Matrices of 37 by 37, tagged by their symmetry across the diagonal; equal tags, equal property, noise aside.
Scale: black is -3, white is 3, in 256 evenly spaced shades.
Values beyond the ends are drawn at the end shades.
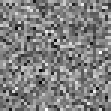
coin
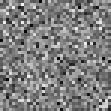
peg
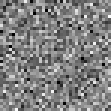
peg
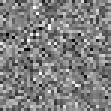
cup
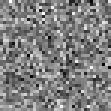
coin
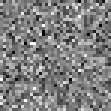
cup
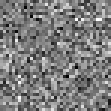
peg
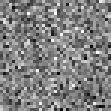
coin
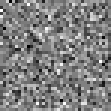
cup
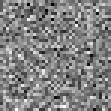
coin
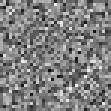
peg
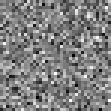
cup
